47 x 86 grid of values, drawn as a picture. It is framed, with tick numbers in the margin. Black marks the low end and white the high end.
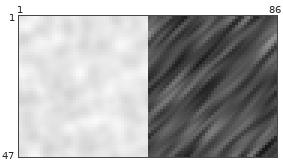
The table splits into one row of 2 panels. Panel 1,1: very high, blotchy, faint in contrast. Panel 1,2: low, slanting up to the right.
